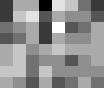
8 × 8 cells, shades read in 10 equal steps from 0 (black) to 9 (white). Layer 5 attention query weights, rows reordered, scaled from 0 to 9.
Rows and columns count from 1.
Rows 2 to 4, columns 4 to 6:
3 6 5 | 2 9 3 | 2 6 5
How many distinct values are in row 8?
4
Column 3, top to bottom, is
6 8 6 6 5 4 4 3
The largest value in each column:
7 7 8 7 9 7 6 6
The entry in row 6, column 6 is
3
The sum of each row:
35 39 39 37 49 41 45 37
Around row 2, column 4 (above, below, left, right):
0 2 8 6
